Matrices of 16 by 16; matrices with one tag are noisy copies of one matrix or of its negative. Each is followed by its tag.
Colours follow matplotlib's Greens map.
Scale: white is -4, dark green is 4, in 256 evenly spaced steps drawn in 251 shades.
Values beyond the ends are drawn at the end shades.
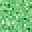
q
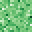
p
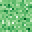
q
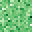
p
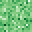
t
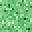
q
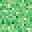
q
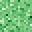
p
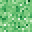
t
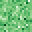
t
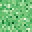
q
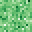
t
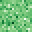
q
